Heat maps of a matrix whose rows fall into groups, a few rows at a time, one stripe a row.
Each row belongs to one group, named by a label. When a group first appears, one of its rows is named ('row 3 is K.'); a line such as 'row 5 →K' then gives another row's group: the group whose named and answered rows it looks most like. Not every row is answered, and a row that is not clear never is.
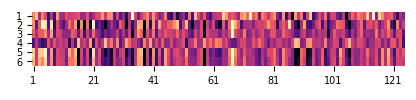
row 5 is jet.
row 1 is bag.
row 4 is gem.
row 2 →jet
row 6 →jet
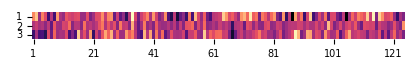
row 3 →gem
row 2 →gem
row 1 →bag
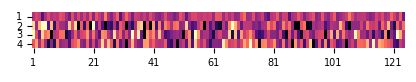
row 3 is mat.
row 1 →gem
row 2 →jet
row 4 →bag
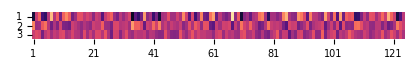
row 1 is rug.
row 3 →gem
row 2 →mat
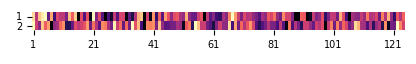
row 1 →jet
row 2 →mat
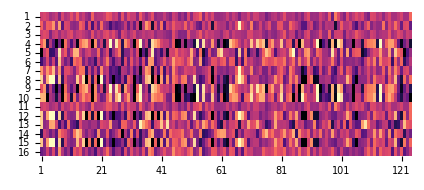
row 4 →bag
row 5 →rug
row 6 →rug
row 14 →rug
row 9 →bag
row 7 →jet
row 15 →jet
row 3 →gem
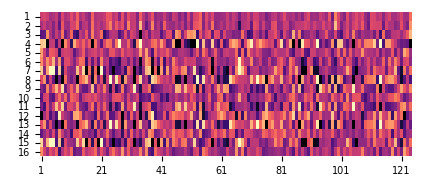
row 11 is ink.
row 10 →rug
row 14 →rug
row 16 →mat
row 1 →gem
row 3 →ink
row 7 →jet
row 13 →bag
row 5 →mat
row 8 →bag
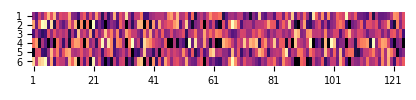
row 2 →jet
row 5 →rug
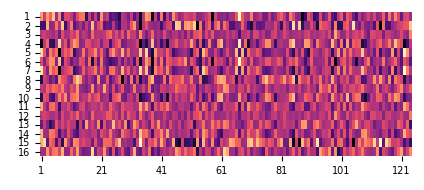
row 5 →mat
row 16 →ink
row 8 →rug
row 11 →mat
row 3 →gem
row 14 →mat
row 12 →gem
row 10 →rug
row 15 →bag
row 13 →gem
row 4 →rug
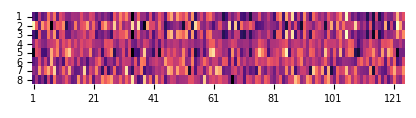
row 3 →ink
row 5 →rug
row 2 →mat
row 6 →rug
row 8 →gem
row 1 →ink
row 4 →rug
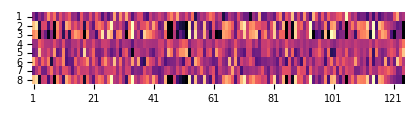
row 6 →mat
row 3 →bag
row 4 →ink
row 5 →ink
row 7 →rug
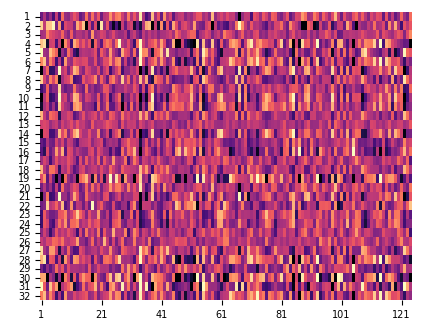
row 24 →rug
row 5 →mat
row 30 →bag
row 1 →gem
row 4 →bag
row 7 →rug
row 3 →ink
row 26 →ink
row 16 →ink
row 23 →rug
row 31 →mat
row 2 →jet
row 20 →gem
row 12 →mat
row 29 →ink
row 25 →gem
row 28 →bag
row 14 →rug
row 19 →bag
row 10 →rug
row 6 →bag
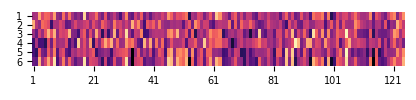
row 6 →ink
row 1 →ink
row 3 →ink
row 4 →gem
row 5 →ink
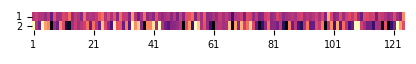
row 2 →mat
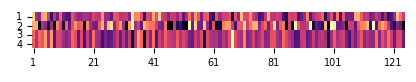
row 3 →jet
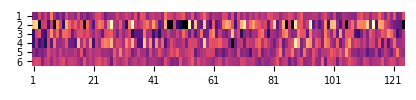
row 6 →gem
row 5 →ink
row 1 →rug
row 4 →gem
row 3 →rug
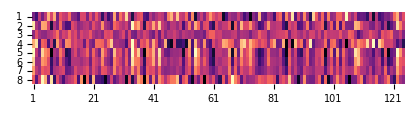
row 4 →bag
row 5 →mat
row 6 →mat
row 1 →ink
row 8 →jet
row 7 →mat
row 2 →mat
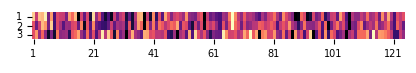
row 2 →jet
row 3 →bag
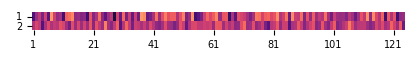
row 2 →gem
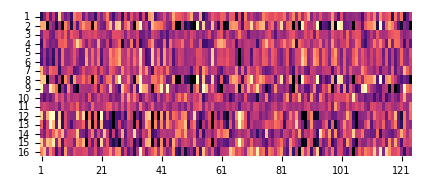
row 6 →gem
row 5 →gem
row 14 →ink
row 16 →bag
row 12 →jet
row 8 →bag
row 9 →mat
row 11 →gem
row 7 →mat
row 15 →jet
